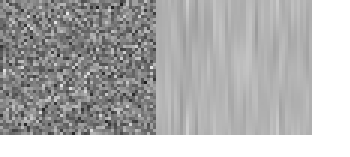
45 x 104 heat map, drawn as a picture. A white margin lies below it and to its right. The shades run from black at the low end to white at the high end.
It is made of 1 by 2 panels. Panel 1,1: middling, fine-grained, strong in contrast. Panel 1,2: high, streaked downward, faint in contrast.
